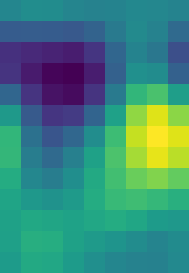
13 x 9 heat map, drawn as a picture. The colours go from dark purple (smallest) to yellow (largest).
The bottom left is the smoothest part. No lone cell stands out from its neighbours. Neither half mirrors the other. On average the colour sits 50% of the way up the scale. The ninth with the highest average is the middle right.
